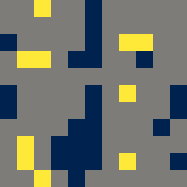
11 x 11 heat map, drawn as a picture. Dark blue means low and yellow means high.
Ninth with the lowest average: bottom middle. Slope: none. Stripes: upright, repeating 2 times. Calmest part: middle left.
